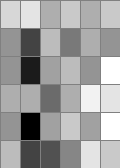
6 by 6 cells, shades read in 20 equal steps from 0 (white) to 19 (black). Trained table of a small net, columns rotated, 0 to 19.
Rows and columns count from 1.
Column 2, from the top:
2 14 17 6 19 14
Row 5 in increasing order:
0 4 7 7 8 19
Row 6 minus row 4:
-1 8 2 3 1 2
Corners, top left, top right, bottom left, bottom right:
3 4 5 4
